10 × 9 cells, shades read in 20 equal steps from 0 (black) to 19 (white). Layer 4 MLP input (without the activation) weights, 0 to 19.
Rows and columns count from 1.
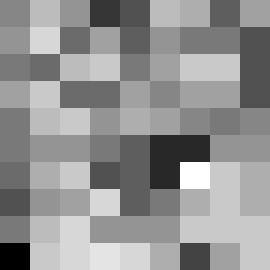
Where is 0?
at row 10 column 1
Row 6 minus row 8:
3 0 -1 -7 0 -6 -10 -4 -2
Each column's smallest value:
0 8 8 4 6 3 3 7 6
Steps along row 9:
up up down same same up same same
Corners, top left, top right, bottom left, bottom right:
10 12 0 15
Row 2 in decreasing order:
16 12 11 11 9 9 8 7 6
